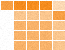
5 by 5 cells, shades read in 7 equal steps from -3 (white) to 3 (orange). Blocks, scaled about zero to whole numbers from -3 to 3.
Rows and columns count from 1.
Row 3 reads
-3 1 1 1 0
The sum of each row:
10 -1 0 0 0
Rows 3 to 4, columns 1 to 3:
-3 1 1 / -3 1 1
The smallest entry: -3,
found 4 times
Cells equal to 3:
3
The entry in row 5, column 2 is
1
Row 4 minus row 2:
0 1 1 1 -2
